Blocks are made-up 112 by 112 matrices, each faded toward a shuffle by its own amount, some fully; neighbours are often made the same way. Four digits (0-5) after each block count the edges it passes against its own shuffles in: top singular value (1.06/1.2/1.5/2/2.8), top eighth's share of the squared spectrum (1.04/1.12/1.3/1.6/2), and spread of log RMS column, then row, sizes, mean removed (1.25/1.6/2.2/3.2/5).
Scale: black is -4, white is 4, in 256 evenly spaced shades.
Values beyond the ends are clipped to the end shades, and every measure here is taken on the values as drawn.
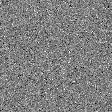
0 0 0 0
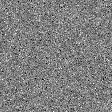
0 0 0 0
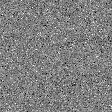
0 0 0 0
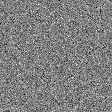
0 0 0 0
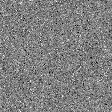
0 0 0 0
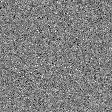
0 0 0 0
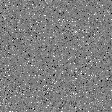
3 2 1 1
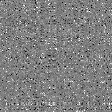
4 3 1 2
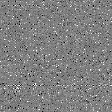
4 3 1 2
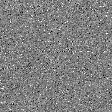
1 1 0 1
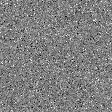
0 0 0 0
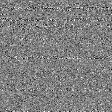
1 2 0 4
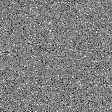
0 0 0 1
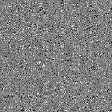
4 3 1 2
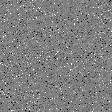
2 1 0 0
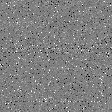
2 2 0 1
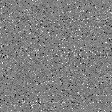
2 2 0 1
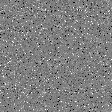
2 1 0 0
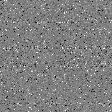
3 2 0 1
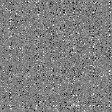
2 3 3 2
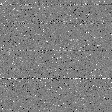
3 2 0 2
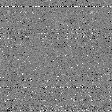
3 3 1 3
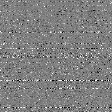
3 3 1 3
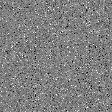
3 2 1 0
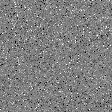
1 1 0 0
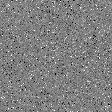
2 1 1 0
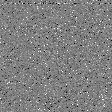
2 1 0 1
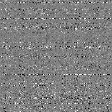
2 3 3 4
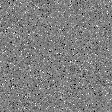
0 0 0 1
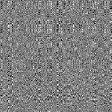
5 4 3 3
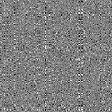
5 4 3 3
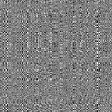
5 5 4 3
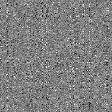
4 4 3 2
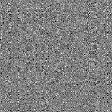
4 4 3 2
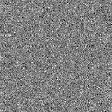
4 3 2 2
